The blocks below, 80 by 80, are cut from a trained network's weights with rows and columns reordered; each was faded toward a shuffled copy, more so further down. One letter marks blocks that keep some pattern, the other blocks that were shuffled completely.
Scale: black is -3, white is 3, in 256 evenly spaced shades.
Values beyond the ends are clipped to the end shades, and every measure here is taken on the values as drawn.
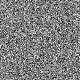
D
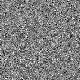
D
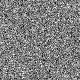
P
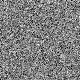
P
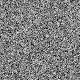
P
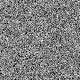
P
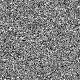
P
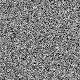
P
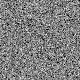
P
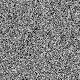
P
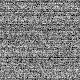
D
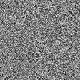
D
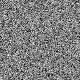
P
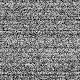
D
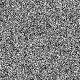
P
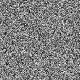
D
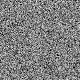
P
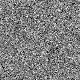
P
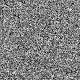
P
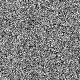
P
